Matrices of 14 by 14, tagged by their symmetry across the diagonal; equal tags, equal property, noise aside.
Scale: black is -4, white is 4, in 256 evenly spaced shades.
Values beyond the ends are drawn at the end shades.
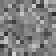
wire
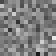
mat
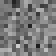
mat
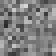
wire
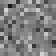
wire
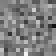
wire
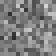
mat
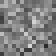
mat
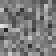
mat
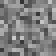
wire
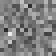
mat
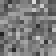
mat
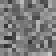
mat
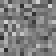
wire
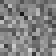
mat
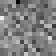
wire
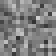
wire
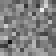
wire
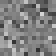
wire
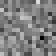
mat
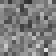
mat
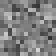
wire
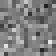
wire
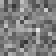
mat
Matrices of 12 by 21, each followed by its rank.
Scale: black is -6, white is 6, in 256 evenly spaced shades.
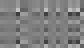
one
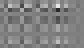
one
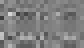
two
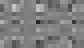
two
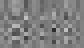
two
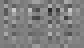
two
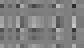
one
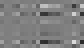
one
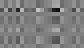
one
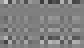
one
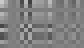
one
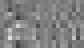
two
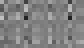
two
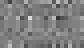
two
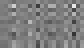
two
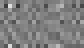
two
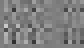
two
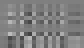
one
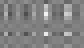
one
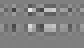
one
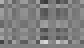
one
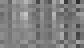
two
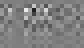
two
